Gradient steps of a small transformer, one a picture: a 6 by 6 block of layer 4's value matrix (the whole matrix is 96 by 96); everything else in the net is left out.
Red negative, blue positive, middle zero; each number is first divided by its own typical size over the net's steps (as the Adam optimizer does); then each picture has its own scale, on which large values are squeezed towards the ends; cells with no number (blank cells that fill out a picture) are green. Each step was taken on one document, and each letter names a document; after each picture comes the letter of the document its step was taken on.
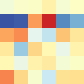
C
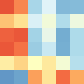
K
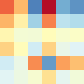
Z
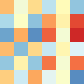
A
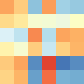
Z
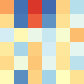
A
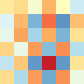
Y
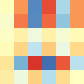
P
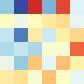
A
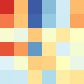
Z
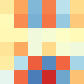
P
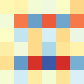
P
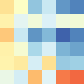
K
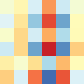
Y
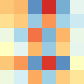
Z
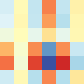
P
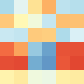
C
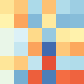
Z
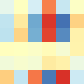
Y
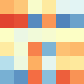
Z
